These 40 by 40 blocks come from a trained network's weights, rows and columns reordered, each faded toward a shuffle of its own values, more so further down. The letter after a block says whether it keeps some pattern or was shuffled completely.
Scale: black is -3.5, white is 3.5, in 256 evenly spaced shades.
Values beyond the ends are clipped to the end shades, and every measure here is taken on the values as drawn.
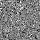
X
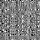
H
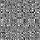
H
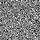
X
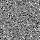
X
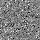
X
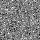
X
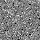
X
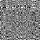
H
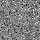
X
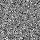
X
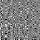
H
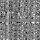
H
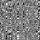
H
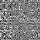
H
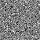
X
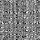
H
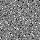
X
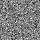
X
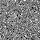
X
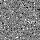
X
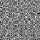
H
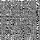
H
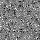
X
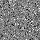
X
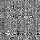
H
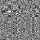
H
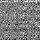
H
